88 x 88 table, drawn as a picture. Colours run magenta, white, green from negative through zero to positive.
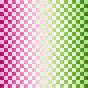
There is an overall slope up to the right. The field is checkered. No lone cell stands out from its neighbours.
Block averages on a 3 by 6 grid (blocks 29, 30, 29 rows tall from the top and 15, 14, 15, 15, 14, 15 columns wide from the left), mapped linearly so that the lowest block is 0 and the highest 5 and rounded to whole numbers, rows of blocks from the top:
0 1 2 3 4 5 / 0 1 2 3 4 5 / 0 1 2 3 4 5
